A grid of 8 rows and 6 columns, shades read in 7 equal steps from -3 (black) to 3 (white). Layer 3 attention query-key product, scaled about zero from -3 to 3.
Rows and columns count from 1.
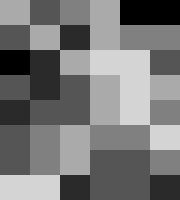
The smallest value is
-3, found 3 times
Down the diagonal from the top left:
1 1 1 1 2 2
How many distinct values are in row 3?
5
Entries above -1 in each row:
3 4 3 3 3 5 3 2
